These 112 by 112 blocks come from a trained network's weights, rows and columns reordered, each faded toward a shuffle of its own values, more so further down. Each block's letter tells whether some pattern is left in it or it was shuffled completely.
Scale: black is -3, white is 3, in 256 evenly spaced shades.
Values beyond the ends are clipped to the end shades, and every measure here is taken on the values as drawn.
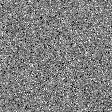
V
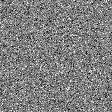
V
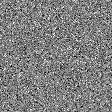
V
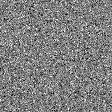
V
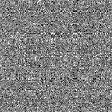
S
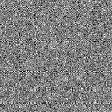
S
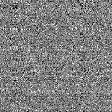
S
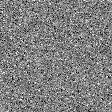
V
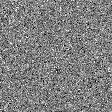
V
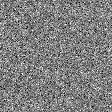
V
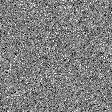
V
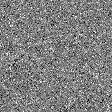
V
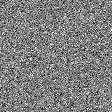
V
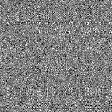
S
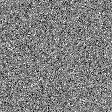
V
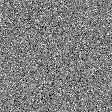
V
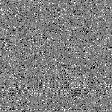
S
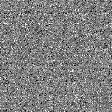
S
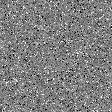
V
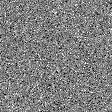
V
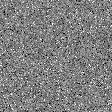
V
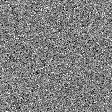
V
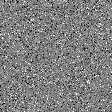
V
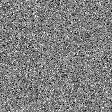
V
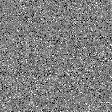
S
